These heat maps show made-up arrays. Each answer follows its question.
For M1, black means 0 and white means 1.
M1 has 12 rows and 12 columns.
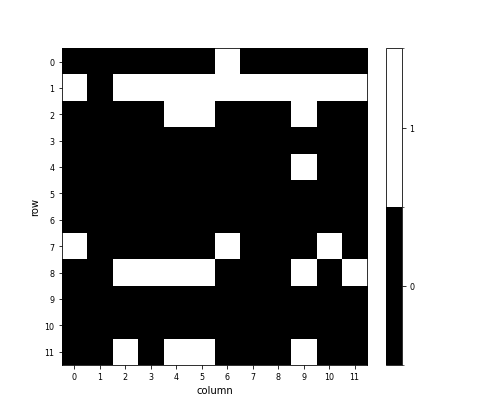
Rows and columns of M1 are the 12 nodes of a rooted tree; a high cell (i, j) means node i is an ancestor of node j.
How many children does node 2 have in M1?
2
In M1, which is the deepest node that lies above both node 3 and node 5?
8
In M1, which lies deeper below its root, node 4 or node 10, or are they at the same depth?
node 4
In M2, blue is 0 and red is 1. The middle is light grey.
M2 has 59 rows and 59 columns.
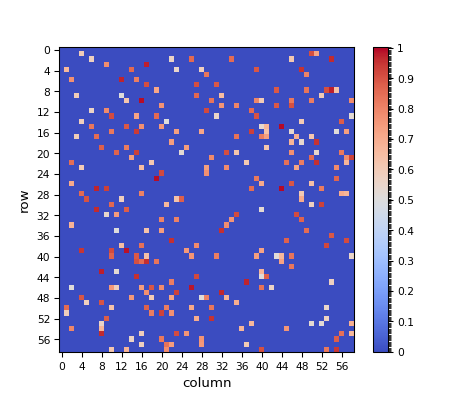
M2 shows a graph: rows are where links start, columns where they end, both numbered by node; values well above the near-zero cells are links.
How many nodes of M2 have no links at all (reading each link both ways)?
1
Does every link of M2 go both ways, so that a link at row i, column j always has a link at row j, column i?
yes
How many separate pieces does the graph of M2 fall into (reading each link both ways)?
2
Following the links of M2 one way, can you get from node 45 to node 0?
no
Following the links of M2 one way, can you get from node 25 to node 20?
yes
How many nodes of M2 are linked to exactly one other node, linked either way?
2
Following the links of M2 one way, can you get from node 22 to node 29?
yes
